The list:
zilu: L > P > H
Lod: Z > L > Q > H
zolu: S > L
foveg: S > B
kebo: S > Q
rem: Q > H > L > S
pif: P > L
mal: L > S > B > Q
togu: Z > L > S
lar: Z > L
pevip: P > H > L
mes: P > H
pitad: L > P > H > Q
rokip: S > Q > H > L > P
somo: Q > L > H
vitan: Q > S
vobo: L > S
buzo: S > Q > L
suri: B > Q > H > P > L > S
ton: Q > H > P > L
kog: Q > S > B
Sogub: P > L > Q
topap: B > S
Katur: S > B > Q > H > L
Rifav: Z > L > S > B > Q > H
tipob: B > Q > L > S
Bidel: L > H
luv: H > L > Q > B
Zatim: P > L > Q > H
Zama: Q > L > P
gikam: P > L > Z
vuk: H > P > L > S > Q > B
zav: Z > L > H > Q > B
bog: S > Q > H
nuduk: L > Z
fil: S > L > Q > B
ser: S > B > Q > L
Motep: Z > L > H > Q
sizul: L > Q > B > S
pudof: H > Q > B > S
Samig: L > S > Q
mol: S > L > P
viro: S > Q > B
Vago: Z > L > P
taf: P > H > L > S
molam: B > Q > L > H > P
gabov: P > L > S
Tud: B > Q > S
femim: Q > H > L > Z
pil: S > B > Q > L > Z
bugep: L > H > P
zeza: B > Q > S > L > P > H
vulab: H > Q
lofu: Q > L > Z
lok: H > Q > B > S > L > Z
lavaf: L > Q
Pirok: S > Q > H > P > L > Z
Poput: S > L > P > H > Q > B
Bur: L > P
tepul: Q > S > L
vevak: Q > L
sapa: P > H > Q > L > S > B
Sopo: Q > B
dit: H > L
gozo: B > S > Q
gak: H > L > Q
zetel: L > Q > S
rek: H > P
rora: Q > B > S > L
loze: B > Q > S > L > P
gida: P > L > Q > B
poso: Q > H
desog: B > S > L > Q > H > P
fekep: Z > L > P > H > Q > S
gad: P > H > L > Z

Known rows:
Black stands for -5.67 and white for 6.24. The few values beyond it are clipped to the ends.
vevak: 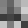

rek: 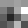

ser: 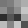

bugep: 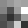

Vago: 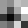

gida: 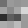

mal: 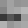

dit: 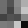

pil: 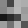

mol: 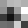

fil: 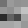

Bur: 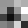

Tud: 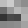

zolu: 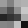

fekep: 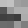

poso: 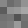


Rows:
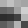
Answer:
suri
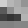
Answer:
vitan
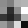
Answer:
pif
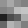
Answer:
foveg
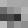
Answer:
Samig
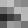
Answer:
topap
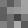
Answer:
Lod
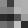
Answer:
gad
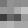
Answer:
Sopo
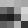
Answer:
gabov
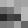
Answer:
tipob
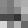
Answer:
lavaf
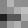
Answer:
sapa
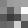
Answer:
molam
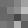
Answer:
Zatim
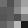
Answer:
Bidel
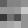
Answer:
luv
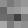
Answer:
vulab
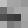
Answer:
kebo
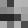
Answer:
lofu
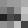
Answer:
rora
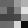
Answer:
pevip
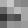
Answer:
pudof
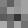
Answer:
Motep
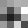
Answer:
Zama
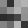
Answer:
femim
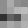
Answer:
viro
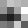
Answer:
loze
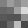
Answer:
zeza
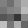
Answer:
gak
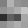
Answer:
vuk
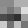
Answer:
Sogub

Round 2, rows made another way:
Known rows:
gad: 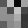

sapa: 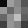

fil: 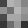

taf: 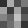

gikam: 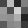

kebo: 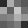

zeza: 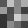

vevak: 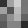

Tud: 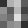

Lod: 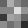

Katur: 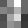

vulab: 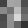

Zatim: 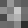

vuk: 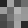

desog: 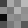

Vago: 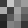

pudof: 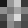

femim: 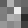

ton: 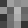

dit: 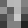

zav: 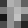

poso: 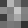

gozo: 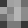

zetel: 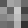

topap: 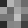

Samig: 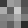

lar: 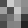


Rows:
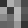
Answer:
vobo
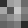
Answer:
buzo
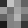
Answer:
foveg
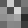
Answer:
nuduk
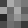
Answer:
rokip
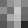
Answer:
gak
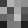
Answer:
pif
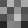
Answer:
pevip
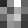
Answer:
ser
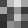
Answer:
loze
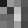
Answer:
suri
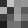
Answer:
mol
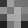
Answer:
gida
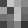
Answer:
zolu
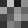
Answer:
mes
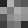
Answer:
viro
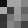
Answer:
Zama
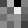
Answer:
Pirok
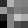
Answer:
Poput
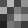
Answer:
zilu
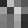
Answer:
togu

